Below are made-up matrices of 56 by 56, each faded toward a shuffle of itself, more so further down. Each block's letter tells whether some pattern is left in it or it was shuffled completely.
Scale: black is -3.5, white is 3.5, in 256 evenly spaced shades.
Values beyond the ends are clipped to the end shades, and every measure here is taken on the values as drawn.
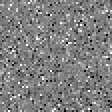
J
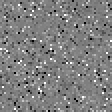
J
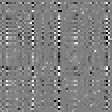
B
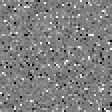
J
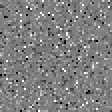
J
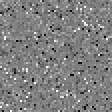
J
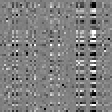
B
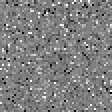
J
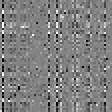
B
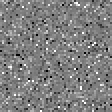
J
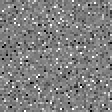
J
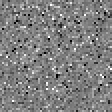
J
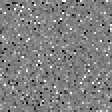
J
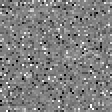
J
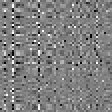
B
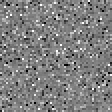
J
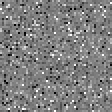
J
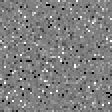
J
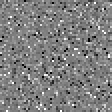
J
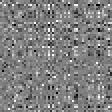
B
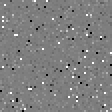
J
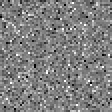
J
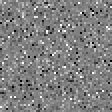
J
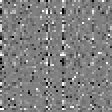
B
